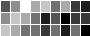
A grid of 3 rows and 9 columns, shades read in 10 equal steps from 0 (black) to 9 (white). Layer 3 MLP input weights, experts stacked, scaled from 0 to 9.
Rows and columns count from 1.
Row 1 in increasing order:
1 2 3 4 5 6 6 7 9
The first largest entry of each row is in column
3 2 1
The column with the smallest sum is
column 9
